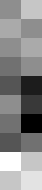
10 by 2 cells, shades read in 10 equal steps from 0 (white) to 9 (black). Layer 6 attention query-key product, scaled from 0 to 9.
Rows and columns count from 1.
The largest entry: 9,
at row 7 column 2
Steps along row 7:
up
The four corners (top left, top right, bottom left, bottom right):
4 2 2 1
